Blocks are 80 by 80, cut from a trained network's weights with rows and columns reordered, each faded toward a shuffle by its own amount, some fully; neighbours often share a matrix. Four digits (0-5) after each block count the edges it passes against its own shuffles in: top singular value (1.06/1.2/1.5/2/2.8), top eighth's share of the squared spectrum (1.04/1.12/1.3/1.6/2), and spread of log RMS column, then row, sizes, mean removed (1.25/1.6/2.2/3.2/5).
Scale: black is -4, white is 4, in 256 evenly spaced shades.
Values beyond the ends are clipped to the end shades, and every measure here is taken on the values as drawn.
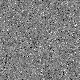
0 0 0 0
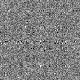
3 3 1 2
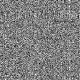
3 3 1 1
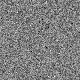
0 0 0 0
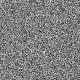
0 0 0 0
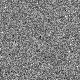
0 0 0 0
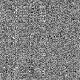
3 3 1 2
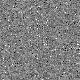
2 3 1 1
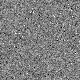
0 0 0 0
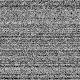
4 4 1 2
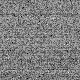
3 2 0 0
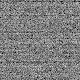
3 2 0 1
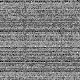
5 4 1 3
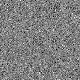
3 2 1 1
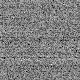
2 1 0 1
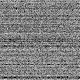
4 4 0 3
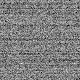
3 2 0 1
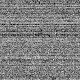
4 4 1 2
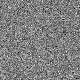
1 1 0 0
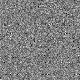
2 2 0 2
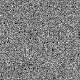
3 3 0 2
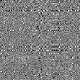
4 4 2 3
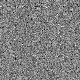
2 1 0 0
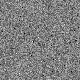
1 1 0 0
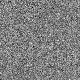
2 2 0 1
